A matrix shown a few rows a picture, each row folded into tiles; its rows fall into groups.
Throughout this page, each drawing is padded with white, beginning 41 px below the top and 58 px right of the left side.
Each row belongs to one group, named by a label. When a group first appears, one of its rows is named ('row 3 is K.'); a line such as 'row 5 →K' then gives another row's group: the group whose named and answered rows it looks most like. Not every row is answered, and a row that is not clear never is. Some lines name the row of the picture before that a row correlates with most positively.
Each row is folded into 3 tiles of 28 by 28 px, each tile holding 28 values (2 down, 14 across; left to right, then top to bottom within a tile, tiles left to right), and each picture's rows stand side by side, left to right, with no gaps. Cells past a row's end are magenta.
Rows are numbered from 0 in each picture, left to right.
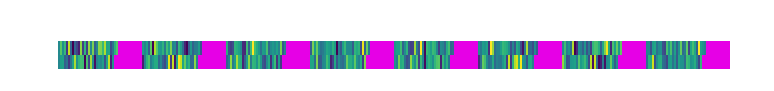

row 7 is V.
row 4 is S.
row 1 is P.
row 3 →V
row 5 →P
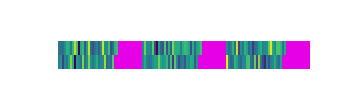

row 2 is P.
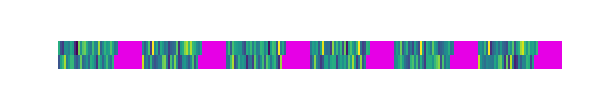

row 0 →V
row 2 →V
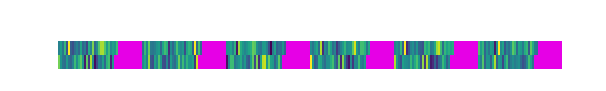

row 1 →V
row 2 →P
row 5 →S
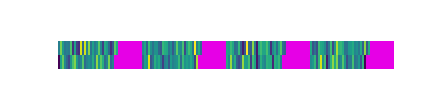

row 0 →P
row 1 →V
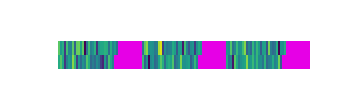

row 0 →S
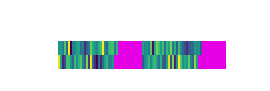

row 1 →P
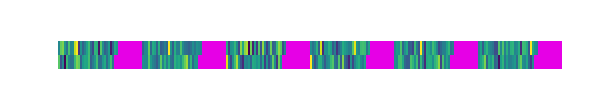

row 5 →V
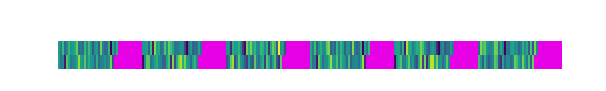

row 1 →P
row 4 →P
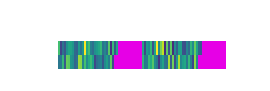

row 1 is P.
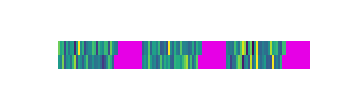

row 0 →S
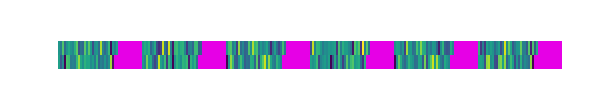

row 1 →S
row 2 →P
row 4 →P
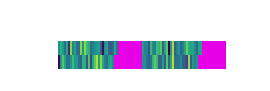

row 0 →P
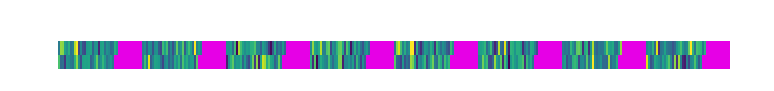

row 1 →V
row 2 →P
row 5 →S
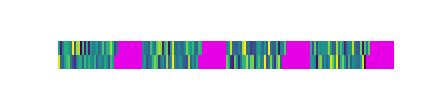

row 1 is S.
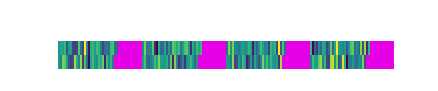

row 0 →S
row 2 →V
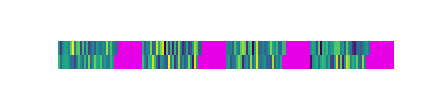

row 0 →P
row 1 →P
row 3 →P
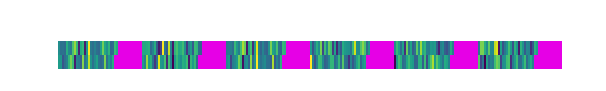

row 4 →P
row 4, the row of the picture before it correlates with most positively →3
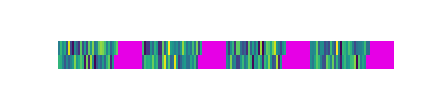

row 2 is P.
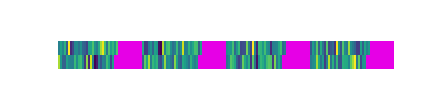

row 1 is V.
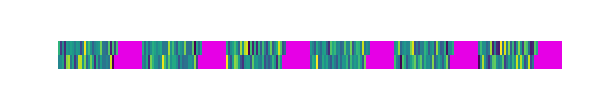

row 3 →V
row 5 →P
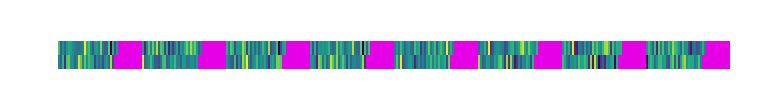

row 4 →V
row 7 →P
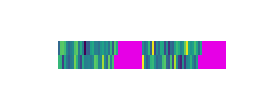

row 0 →V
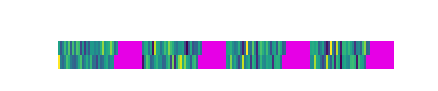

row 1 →P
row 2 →S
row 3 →S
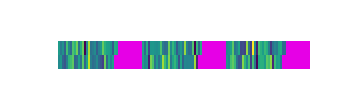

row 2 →S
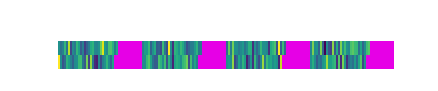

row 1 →S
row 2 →V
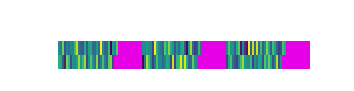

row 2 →P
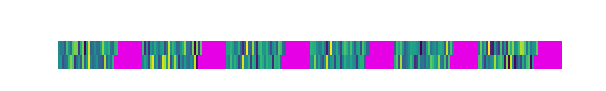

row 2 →S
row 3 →S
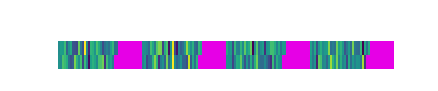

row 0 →S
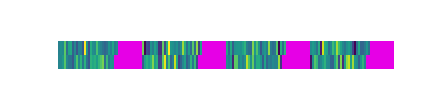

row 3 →P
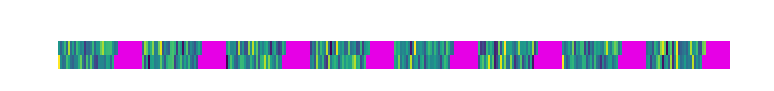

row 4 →S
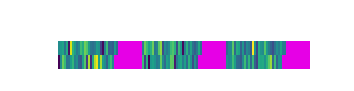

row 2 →S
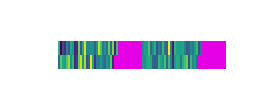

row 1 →S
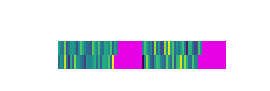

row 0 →V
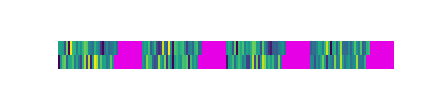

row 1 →S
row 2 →P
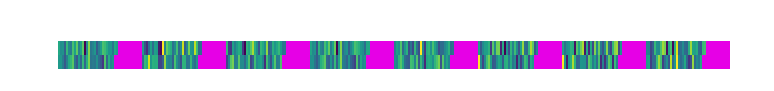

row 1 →V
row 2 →V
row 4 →S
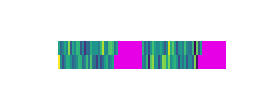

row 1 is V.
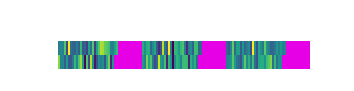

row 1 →S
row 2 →S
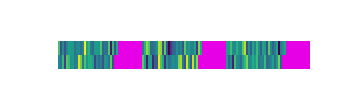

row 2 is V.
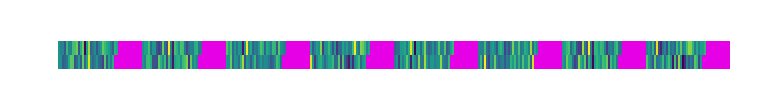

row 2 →S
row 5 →V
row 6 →S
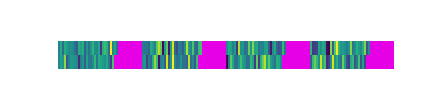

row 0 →V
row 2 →P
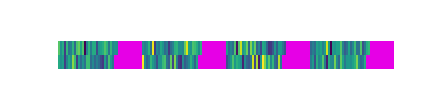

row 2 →P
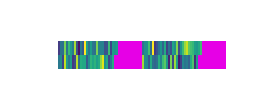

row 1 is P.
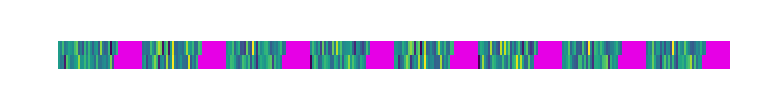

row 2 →S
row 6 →S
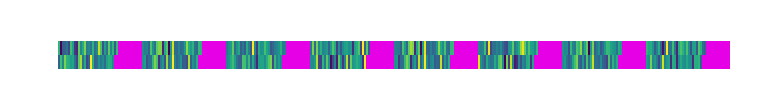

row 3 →V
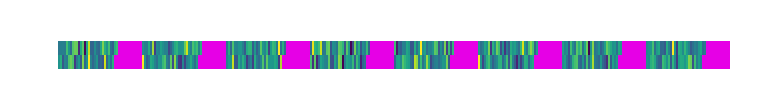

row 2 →V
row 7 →S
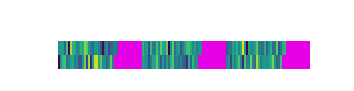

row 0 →P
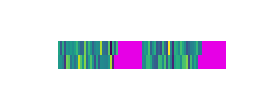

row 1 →S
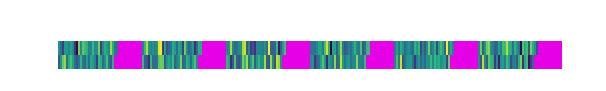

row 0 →V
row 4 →V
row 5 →V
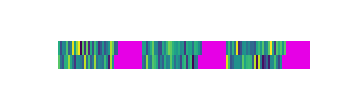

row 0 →P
